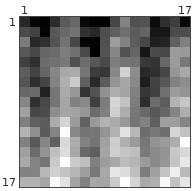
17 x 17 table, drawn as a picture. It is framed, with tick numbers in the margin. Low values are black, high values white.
The halves do not mirror each other. The histogram is bell-shaped. Upright stripes repeat 3 times across the table. There is an overall slope up to the bottom. The grain runs up and down.
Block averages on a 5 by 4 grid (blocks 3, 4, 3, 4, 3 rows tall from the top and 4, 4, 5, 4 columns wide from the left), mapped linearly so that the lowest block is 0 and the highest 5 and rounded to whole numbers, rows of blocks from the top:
0010 | 1222 | 2333 | 3444 | 4455
